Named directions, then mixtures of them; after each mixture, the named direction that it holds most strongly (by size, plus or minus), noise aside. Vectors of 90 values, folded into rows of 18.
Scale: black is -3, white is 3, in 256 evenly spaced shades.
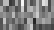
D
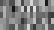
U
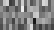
D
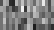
D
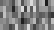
U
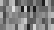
U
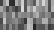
D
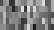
U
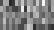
D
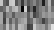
D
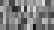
U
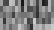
D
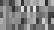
U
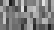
D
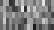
D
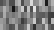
U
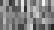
D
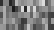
U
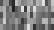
U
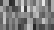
D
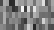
U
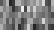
U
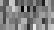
U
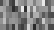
U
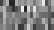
U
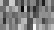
D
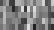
U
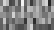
D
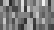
D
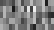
U
